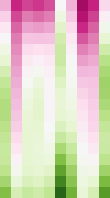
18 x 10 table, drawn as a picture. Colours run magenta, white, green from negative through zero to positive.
Ninth with the highest average: bottom middle. Grain: streaks running down. Calmest part: centre. Slope: up to the bottom.
